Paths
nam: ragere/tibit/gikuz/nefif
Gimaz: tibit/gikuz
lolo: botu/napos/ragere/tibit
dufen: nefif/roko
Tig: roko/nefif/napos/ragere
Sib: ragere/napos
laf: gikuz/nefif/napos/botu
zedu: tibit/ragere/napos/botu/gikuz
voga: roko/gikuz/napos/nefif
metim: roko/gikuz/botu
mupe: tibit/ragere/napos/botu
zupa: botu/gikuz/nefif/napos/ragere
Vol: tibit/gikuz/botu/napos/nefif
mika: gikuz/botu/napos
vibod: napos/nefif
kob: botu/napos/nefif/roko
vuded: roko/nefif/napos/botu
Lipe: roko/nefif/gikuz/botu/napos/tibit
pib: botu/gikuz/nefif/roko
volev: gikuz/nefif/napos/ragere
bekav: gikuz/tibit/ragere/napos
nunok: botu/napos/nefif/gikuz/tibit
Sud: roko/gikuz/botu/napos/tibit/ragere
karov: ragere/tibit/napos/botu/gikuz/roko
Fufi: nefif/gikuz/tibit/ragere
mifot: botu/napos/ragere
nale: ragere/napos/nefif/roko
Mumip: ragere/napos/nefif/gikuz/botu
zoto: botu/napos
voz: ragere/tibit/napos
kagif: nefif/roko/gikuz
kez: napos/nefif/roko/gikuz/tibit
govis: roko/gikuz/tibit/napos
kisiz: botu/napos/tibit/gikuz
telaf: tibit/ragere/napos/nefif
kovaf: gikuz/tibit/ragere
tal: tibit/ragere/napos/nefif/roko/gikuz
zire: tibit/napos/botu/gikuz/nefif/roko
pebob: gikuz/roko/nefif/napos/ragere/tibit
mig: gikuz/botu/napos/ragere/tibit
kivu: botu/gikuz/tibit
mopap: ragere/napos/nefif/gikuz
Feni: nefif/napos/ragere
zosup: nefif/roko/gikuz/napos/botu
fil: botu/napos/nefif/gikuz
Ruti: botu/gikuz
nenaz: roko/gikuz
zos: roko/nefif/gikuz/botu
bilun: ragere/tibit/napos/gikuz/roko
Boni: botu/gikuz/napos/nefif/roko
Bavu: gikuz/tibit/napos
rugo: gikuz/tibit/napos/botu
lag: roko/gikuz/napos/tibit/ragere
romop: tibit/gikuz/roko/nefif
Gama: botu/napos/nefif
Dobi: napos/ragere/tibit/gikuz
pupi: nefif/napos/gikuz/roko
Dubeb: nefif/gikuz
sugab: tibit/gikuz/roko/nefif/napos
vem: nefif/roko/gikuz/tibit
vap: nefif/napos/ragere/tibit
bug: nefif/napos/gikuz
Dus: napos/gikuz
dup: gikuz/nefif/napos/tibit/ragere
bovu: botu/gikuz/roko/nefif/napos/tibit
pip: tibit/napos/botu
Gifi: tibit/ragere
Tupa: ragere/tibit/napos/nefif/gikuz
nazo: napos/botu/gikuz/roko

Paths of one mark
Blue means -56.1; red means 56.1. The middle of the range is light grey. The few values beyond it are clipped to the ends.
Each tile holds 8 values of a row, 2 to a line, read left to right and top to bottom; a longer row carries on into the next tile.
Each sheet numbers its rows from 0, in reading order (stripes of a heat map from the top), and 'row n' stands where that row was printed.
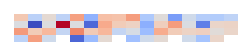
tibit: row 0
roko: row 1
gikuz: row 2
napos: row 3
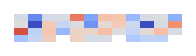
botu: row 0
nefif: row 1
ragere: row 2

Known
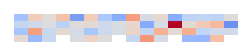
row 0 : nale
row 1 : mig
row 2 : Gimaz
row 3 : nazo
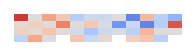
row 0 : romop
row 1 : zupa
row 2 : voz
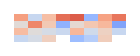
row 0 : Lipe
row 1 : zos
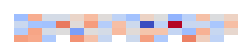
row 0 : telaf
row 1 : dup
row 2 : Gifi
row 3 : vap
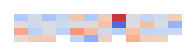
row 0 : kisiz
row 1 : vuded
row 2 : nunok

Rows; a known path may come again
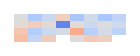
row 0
fil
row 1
kisiz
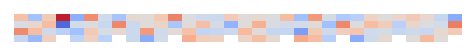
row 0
vuded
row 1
bilun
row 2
Tig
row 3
nunok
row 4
zire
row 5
Tupa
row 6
Sud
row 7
Bavu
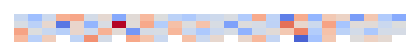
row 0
Gama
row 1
Gimaz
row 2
dup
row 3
zupa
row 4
bekav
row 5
metim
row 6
mig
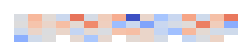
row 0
lag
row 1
pupi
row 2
lolo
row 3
Lipe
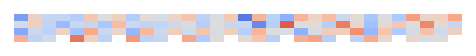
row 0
Mumip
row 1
vap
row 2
Feni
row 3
vibod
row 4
voz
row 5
Fufi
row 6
kivu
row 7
kez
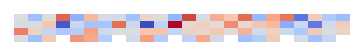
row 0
kob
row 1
telaf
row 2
Gifi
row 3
romop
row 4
zos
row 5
Sib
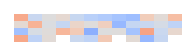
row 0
bug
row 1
mika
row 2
nale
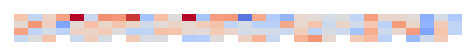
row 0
bovu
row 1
vem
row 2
Dubeb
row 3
kagif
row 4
zedu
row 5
Vol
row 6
tal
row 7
Ruti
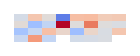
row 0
kovaf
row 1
pebob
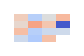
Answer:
Boni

